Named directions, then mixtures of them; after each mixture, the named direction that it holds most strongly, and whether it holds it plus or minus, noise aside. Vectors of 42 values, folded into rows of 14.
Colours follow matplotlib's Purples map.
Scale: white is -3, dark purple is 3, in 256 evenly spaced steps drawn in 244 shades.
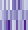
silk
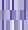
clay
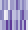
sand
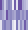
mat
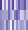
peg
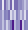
clay, minus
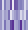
clay, minus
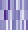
sand, minus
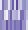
sand, plus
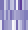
mat, plus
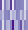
clay, minus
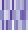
clay, plus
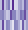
clay, plus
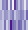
peg, minus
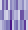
sand, plus
